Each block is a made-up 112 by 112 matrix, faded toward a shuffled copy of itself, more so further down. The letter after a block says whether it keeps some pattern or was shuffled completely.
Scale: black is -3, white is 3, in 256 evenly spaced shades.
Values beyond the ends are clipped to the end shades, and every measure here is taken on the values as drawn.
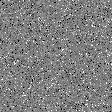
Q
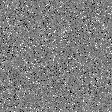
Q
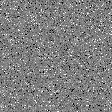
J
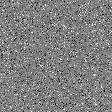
Q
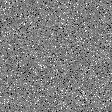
Q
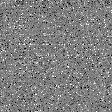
J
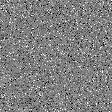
J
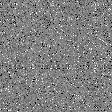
J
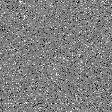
J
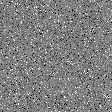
Q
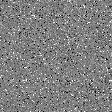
J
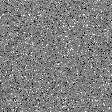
J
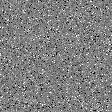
Q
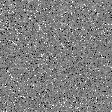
J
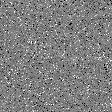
Q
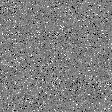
J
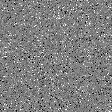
J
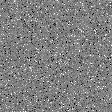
Q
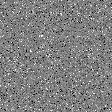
J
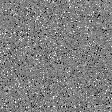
J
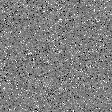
J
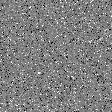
Q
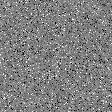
Q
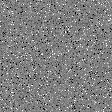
Q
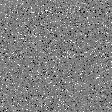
J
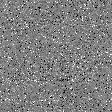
J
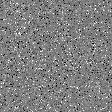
J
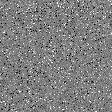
J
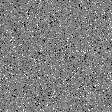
J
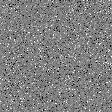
J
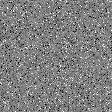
J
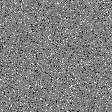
Q
